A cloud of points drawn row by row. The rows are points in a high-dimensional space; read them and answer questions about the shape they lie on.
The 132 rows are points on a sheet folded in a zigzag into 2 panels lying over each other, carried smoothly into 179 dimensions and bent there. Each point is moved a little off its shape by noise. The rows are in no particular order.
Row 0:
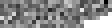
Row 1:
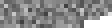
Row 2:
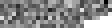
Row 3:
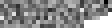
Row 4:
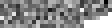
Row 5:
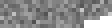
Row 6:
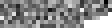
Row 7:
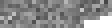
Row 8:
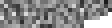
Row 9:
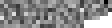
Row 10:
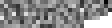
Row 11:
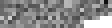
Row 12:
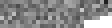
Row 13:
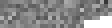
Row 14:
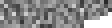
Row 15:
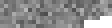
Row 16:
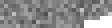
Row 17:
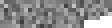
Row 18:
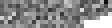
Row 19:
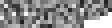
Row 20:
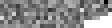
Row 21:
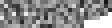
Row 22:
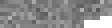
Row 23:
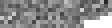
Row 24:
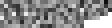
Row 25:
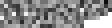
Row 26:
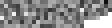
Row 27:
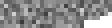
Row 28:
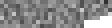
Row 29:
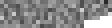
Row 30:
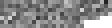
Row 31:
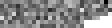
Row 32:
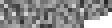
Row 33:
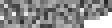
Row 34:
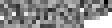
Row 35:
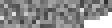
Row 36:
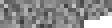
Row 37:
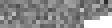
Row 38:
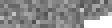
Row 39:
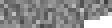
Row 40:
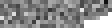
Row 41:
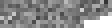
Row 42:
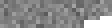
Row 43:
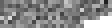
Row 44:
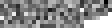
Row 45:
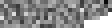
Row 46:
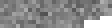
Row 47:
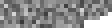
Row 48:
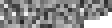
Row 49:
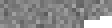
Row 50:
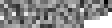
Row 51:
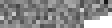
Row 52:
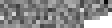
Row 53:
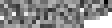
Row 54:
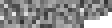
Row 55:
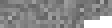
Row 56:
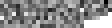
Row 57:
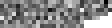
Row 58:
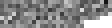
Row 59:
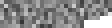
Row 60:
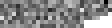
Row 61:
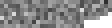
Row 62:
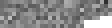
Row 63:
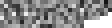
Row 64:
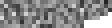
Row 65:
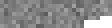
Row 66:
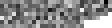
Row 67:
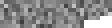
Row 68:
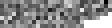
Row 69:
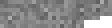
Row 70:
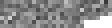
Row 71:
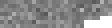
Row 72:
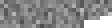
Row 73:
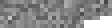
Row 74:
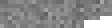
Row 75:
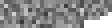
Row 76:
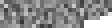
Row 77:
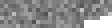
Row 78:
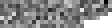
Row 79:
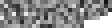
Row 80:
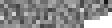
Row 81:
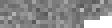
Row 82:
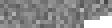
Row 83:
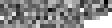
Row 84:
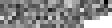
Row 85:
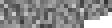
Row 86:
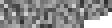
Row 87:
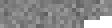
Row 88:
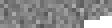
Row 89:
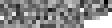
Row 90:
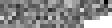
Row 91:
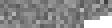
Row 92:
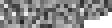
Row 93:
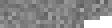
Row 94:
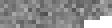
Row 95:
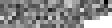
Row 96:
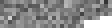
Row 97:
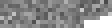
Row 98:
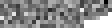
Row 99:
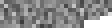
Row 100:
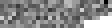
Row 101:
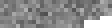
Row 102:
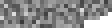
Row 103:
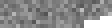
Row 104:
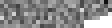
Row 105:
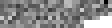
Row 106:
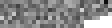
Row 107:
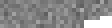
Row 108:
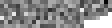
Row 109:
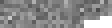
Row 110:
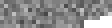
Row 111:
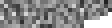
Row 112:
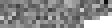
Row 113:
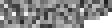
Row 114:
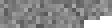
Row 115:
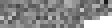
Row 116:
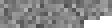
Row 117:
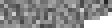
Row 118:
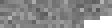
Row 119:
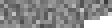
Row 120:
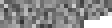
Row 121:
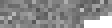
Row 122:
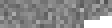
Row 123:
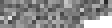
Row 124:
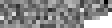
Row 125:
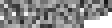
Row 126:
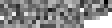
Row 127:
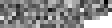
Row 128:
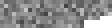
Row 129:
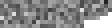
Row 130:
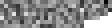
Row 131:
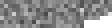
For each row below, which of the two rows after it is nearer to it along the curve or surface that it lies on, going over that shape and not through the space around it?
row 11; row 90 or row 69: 90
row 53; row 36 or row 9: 9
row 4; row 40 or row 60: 40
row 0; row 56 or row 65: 56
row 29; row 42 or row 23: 42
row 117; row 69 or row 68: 69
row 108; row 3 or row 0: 0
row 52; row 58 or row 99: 99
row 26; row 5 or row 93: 5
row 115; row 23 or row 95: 95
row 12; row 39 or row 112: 112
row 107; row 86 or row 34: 86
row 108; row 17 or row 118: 118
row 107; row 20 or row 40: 20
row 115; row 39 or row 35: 39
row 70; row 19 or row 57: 57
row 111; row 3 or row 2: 3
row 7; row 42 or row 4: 4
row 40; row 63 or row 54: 54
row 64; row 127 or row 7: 127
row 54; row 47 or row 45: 47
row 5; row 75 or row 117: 75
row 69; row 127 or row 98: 127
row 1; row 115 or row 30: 30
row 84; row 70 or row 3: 3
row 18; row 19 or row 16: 16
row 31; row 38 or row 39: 39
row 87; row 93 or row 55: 93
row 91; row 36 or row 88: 88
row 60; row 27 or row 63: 63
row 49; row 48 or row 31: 31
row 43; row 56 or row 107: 56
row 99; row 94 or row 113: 113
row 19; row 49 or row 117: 117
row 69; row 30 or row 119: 119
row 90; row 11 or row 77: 11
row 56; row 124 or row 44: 44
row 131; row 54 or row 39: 54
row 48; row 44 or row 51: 44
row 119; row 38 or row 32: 32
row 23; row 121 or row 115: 121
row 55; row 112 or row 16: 112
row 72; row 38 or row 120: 120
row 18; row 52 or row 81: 81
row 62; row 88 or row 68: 88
